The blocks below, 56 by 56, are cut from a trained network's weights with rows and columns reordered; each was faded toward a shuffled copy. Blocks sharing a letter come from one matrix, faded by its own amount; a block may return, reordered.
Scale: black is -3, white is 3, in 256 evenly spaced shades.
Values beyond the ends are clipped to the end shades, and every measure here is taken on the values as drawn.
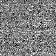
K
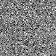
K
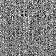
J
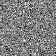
K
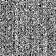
J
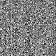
J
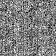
J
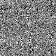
K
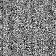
J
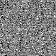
K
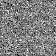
K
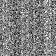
J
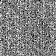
J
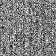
J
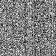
J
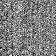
J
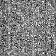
J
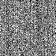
J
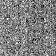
J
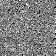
K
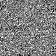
K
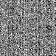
J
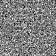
K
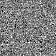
K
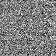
K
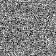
K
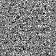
K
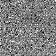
K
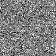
K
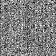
J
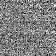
K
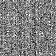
J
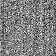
J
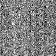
J
